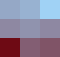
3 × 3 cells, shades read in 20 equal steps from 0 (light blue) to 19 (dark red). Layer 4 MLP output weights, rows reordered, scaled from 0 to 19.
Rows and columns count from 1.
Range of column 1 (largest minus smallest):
15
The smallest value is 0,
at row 1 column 3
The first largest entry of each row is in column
1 1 1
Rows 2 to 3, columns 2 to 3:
6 7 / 11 12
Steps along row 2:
down up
